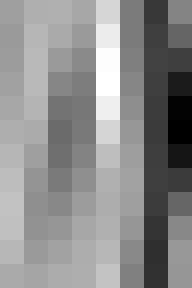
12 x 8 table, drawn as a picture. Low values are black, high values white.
The bottom middle is the smoothest part. The grain runs up and down. The ninth with the highest average is the top middle. The ninth with the lowest average is the middle right.
